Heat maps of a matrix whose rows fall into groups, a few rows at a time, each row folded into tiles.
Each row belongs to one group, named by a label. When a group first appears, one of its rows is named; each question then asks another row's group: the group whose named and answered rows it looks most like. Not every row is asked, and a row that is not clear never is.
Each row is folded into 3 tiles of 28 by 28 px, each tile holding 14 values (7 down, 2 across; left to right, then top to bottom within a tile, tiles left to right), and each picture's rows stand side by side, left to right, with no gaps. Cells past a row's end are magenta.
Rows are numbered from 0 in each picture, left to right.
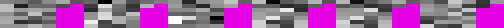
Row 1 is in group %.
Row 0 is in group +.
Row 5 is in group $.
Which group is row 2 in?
+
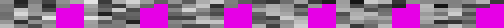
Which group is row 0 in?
%
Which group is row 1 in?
+
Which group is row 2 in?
$
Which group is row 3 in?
$
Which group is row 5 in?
+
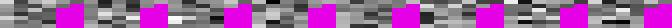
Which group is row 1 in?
%
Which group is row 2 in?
+
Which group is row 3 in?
%
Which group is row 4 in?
%
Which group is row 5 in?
$
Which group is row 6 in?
+
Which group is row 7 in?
+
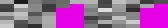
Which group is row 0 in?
%
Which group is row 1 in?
$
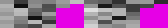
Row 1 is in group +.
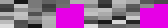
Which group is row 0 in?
%
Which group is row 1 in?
%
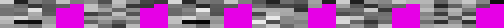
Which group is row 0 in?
+
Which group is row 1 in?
$
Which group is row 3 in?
+
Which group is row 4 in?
+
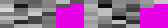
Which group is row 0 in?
+
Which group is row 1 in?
%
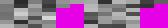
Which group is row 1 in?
$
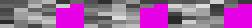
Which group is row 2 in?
$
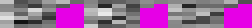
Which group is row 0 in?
+
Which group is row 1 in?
%
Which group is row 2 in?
+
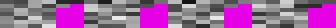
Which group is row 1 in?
$
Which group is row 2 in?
%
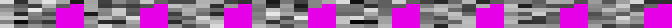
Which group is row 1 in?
+
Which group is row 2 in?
$
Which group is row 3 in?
%
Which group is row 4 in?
+
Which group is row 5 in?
$
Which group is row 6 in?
+
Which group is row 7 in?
$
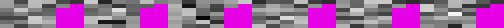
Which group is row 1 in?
+
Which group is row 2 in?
%
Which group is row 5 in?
$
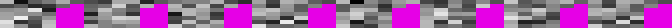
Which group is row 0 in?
+
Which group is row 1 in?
$
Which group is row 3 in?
%
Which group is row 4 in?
%
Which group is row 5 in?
%
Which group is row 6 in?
+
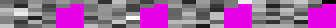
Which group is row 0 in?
%
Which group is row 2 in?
%
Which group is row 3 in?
+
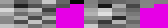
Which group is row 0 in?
+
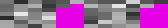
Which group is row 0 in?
%
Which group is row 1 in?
$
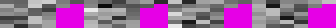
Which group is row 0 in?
$
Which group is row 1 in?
+
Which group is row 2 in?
%
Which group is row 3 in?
%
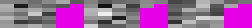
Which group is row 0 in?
+
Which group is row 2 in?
$
